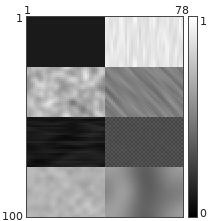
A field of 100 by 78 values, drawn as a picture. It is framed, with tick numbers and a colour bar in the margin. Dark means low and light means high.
The table splits into 4 rows of 2 panels. Panel 1,1: very low, flat. Panel 1,2: very high, streaked downward, faint in contrast. Panel 2,1: high, blotchy. Panel 2,2: middling, slanting down to the right, faint in contrast. Panel 3,1: very low, streaked across, faint in contrast. Panel 3,2: low, checkered, faint in contrast. Panel 4,1: high, blotchy, faint in contrast. Panel 4,2: middling, smooth.
